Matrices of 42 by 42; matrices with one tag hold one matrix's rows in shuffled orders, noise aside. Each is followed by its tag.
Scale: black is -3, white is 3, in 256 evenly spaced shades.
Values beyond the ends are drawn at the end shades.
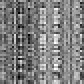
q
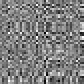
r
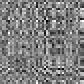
r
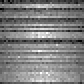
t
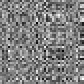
r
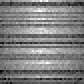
t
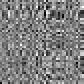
r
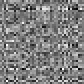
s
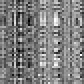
q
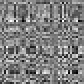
s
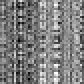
q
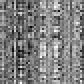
q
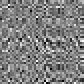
r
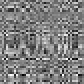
s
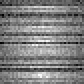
t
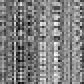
q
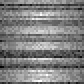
t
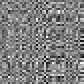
r
